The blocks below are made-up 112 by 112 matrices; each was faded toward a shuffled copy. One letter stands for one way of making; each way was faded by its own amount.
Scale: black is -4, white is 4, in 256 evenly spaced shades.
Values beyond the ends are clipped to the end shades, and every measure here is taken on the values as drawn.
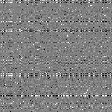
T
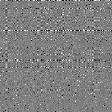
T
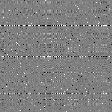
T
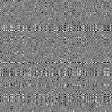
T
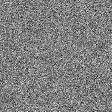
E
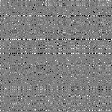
T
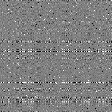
T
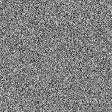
E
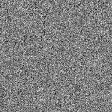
E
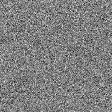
E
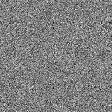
E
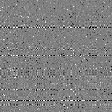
T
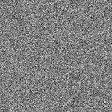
E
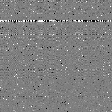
T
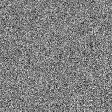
E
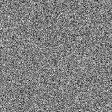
E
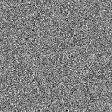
E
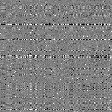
T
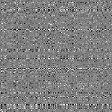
T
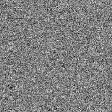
E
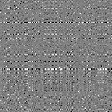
T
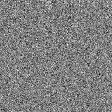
E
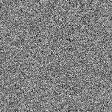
E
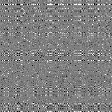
T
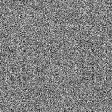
E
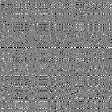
T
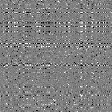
T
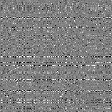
T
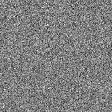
E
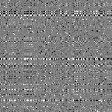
T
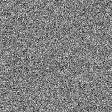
E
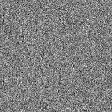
E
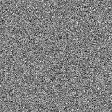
E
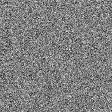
E
